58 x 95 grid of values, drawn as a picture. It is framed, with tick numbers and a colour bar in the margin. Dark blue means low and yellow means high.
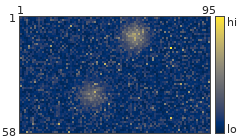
There are two bumps. The top middle is the ninth with the highest average. On average the colour sits 10% of the way up the scale. The values are skewed, with a long tail toward high values. No single row or column stands out from its neighbours.
